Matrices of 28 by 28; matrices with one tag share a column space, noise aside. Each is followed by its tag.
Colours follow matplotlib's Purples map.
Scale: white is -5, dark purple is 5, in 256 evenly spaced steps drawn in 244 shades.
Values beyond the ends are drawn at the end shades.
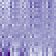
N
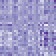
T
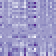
N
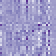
T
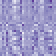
T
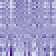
N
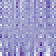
N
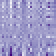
N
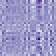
T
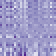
N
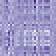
T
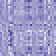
T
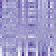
N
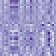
T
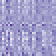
T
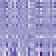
N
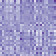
T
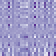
N
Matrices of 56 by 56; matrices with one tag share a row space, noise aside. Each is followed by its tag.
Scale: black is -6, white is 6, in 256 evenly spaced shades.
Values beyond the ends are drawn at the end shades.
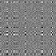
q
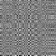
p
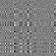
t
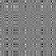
q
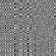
t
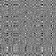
q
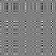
q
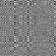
t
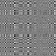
t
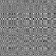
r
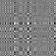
t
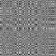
p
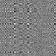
t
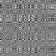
p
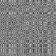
r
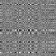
p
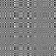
t
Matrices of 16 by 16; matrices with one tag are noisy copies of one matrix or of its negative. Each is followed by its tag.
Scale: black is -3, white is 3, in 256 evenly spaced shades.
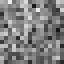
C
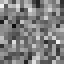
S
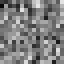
S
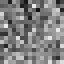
C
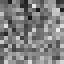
C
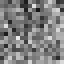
C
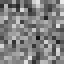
S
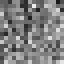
C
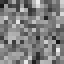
S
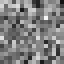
S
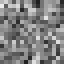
S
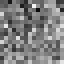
C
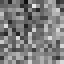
C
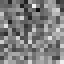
C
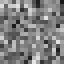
S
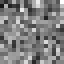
S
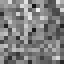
C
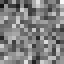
S
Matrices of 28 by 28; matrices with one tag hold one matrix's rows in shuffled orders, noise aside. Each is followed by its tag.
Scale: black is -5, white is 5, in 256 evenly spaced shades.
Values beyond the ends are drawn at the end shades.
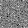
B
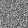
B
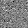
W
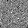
B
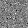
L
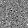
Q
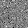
W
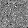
L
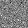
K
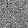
L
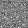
K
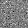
W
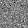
K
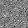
K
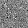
L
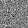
W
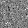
W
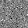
Q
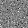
B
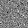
B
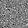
W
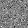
K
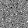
Q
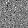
L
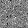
L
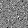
B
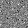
B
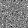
Q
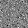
B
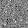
L
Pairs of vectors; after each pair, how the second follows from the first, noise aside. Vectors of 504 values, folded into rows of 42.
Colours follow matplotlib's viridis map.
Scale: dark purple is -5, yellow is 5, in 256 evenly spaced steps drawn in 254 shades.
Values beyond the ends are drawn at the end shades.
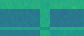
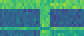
scaled up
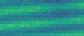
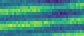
scaled up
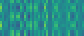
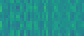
shrunk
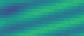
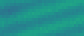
shrunk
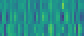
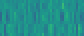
shrunk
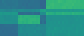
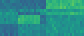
copied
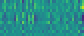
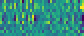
scaled up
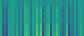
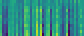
scaled up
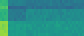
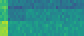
copied
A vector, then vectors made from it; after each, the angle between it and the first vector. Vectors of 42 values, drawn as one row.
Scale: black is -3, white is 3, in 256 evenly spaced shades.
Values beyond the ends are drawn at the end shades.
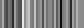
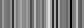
partly aligned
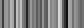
partly opposed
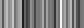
nearly opposite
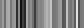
orthogonal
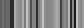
partly aligned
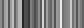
nearly opposite
